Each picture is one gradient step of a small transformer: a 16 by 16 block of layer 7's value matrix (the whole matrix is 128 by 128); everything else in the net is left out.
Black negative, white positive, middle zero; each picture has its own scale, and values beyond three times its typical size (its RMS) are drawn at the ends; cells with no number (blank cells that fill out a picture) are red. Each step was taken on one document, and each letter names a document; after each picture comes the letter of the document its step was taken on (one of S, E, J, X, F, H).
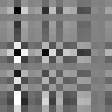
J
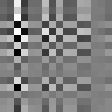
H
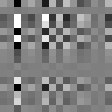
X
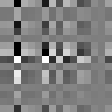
X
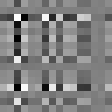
H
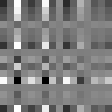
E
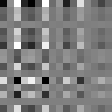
E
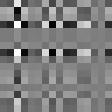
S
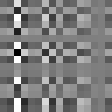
J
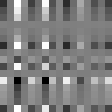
E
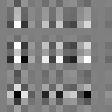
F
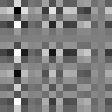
S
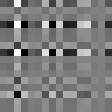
S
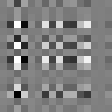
F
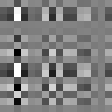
H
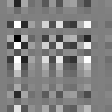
F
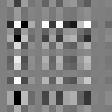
F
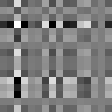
S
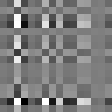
J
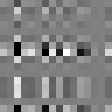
X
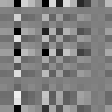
X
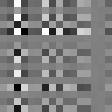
H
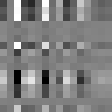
E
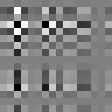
H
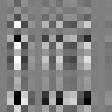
F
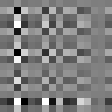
J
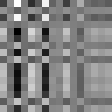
E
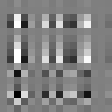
F
